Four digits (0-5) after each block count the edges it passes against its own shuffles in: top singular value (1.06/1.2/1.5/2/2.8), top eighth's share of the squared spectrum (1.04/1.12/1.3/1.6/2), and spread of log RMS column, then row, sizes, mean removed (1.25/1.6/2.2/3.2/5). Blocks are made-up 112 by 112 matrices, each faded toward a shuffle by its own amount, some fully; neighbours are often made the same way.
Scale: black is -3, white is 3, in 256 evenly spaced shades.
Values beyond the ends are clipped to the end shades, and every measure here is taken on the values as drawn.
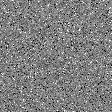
0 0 0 0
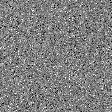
0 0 1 0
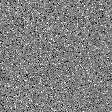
0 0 0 0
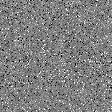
3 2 0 1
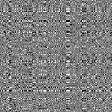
5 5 3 4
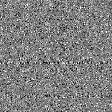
3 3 1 2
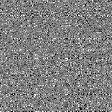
4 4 2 3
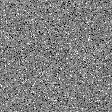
2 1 0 0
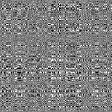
5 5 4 4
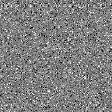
3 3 1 2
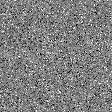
1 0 0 0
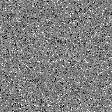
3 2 0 1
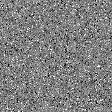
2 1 0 0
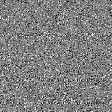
3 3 1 2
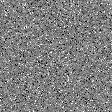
0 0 0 0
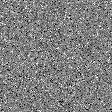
1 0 0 0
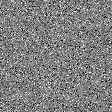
1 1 0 0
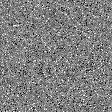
2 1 0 0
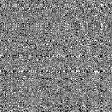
4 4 2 3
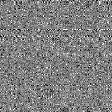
4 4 2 3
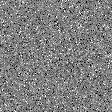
1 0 0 0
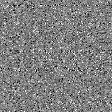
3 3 1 2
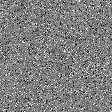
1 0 0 0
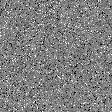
0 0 0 0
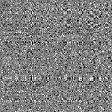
5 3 2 3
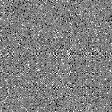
4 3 2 2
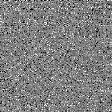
4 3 1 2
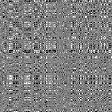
5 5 4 4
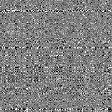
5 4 2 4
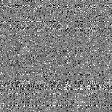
4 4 2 3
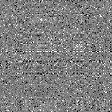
4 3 2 2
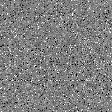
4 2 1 1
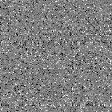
4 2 1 1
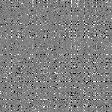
5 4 3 3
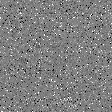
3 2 1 1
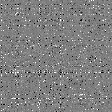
4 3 2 3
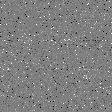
2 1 0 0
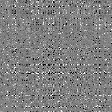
5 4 3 3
